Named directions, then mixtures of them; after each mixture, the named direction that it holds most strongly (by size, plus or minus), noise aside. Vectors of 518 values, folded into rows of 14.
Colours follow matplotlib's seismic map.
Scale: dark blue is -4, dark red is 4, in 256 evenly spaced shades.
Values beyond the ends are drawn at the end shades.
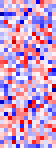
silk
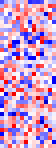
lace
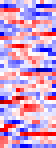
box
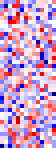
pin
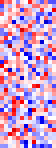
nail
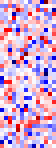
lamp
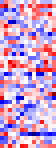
box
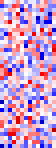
pin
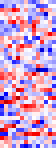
box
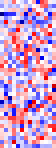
silk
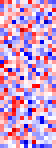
nail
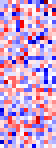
lamp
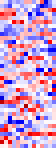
box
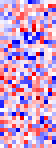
lace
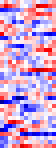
box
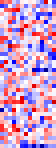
nail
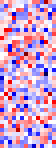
lamp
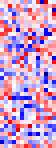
lamp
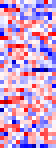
box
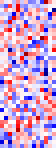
lamp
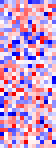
lace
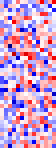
nail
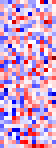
nail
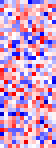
lace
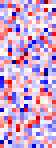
lamp
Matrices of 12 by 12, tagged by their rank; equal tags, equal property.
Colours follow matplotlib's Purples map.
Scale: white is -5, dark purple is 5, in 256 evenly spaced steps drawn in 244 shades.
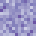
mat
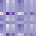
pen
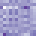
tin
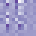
tin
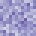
mat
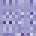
tin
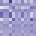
tin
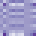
pen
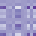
pen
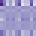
pen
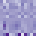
tin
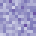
mat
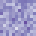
mat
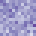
mat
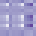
pen
